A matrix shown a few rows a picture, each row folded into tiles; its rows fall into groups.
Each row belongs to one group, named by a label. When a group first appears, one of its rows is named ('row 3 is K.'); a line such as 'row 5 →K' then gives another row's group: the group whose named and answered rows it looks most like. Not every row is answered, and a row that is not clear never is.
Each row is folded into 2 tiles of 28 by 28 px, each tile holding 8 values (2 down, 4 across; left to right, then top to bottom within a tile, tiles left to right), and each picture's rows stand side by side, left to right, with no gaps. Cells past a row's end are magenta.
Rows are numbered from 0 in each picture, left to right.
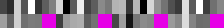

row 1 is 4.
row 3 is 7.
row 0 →7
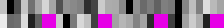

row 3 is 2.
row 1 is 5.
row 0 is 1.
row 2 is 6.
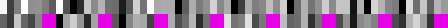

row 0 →4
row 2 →2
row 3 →1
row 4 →1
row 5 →1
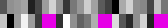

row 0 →5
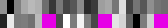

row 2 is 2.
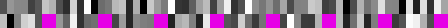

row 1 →7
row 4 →4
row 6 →1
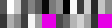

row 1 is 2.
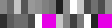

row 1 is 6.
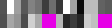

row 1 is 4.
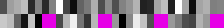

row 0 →6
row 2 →5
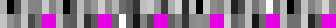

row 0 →1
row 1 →1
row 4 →1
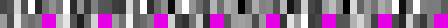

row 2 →7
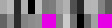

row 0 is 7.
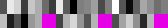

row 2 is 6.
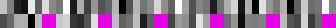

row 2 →1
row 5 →1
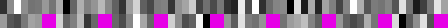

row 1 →1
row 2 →5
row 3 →6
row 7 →5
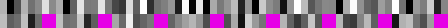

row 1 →1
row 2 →7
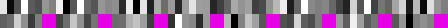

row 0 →4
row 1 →4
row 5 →4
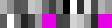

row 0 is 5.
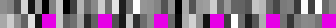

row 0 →6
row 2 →4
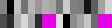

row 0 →2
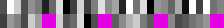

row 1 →1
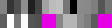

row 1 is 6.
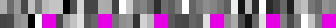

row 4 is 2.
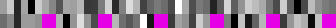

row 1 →5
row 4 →4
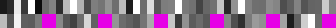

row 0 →7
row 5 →5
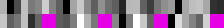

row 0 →1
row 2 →5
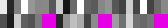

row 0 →4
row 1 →4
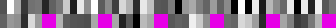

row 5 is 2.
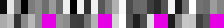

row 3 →4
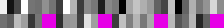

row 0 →4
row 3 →1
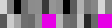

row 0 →6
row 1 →1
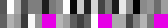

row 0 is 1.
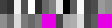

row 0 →7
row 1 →4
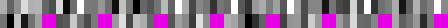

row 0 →4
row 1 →4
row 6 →7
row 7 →1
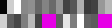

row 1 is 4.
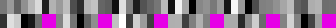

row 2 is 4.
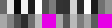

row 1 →7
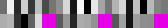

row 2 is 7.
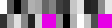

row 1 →5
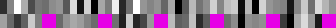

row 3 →1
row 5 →2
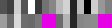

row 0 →7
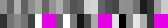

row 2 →5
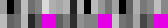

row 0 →1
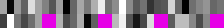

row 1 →1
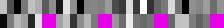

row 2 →7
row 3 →6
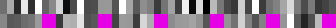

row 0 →2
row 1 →4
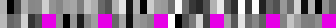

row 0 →1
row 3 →5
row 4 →7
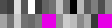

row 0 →7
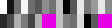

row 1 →1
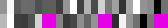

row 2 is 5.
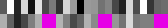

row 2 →7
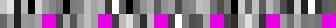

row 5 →7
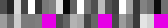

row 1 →4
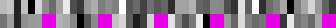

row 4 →7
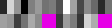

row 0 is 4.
